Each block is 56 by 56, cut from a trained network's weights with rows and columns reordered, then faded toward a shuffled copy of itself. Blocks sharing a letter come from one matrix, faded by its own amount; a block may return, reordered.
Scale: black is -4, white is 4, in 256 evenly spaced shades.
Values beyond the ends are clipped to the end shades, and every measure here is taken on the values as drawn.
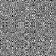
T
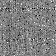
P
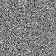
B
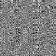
T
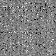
P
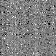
P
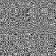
T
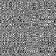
T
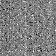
P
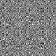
T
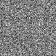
B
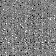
P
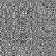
T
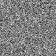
B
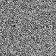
B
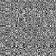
T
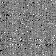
P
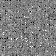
P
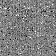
P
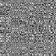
T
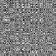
T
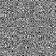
T
